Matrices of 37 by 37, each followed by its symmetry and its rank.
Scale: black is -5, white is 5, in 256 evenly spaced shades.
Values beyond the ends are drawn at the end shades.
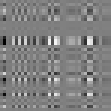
neither, rank one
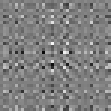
antisymmetric, rank two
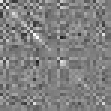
symmetric, rank five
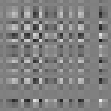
symmetric, rank one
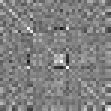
symmetric, rank five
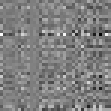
neither, rank three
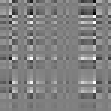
neither, rank one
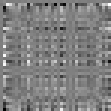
antisymmetric, rank two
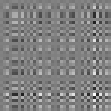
symmetric, rank one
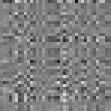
neither, rank three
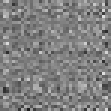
neither, rank five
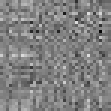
neither, rank five
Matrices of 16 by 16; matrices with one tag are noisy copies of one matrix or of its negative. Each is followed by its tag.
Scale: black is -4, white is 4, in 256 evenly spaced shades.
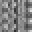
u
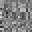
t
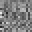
t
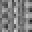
u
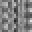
u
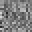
t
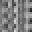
u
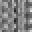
u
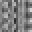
u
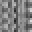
u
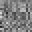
t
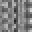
u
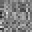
t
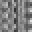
u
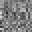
t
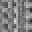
u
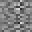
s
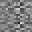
s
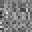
t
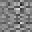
s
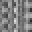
u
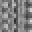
u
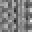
u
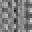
u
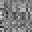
t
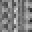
u
